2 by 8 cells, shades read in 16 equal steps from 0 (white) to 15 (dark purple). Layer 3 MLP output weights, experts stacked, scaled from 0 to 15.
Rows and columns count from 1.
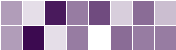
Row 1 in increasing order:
2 3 4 6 8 9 11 14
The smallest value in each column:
6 2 2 8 0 3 8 4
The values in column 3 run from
2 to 14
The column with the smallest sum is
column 5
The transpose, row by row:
6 6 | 2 15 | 14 2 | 8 8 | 11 0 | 3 9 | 9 8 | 4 8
